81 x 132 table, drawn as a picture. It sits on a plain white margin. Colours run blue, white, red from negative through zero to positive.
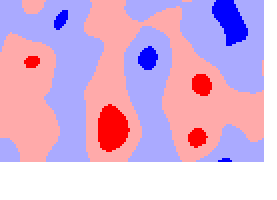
Average level on the scale: 50%. Ninth with the highest average: bottom middle. Stripes: upright, repeating 3 times. Ninth with the lowest average: top right.
